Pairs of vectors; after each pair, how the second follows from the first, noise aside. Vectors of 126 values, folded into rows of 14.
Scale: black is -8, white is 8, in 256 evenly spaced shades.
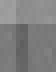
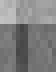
scaled up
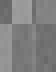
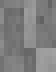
wrapped around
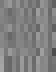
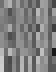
scaled up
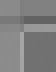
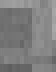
wrapped around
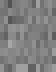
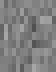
wrapped around
